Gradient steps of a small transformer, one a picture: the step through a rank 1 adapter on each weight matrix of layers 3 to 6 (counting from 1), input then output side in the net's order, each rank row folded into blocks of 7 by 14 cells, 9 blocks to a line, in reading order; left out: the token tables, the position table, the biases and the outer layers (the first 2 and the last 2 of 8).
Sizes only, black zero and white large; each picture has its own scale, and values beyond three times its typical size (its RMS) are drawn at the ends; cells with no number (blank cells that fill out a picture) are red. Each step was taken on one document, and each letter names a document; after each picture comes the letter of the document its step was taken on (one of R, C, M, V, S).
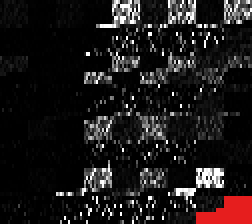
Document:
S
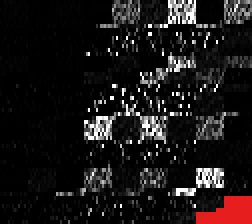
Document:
S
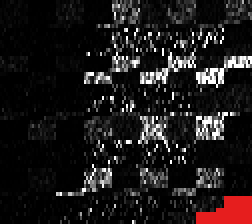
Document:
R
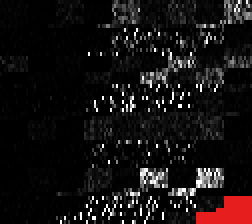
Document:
R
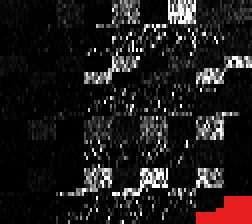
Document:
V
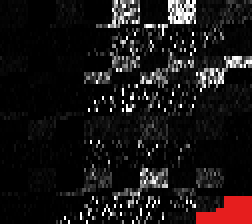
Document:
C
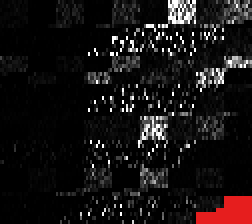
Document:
C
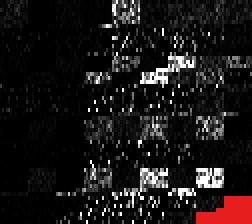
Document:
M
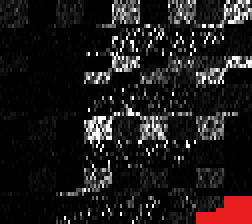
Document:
C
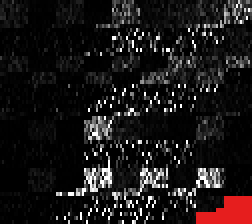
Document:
V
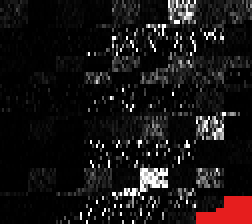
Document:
M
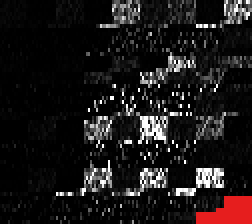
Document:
S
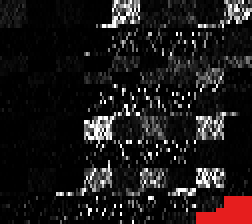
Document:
S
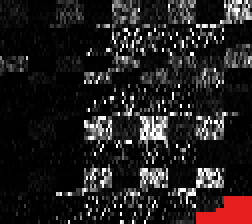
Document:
R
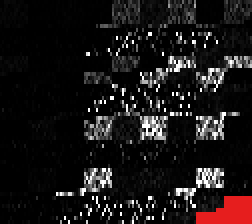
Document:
S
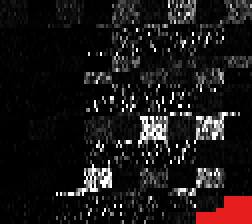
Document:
R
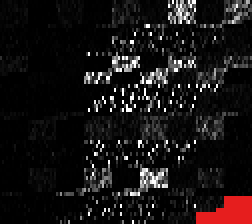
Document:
C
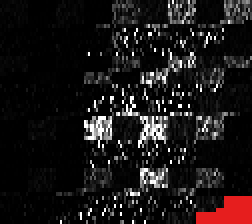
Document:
R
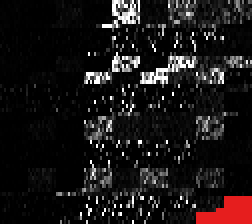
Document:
M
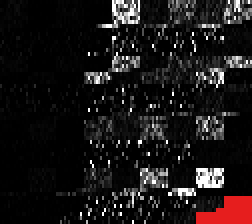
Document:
M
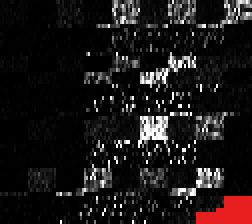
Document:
R
